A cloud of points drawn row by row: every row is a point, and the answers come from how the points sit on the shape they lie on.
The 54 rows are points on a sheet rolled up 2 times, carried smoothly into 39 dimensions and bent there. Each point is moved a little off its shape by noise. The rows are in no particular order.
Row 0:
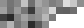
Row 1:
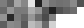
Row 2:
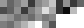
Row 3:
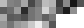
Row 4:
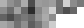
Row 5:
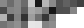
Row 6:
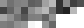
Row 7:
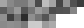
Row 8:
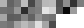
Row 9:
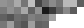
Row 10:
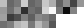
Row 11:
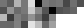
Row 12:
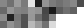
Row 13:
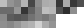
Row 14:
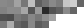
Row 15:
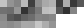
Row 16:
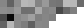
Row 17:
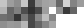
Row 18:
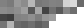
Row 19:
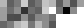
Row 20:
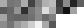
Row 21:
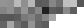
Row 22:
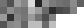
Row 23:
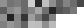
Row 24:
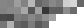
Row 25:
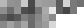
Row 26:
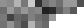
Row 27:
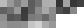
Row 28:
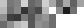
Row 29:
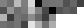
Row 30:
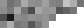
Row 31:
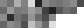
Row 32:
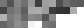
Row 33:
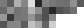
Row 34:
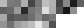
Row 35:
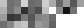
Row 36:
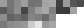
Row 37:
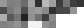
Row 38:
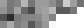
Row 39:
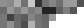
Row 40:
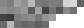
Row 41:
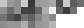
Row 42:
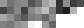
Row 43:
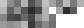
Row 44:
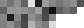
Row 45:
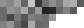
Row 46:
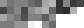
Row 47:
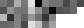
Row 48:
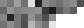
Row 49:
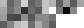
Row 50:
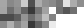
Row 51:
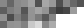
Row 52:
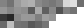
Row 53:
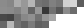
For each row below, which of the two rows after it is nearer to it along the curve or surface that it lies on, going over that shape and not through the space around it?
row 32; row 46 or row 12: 46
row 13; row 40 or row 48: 48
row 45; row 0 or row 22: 22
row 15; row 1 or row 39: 1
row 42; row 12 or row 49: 49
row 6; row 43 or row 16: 43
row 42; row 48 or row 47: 47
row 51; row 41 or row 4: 41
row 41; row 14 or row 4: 4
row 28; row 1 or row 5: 5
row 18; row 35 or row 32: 35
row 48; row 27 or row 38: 27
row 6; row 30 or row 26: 26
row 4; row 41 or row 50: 41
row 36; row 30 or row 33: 33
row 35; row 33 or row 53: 53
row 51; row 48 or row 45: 48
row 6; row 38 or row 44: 44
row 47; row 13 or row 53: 53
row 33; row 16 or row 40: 40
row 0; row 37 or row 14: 14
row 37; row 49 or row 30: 49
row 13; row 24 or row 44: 44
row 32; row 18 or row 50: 50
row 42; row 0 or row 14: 0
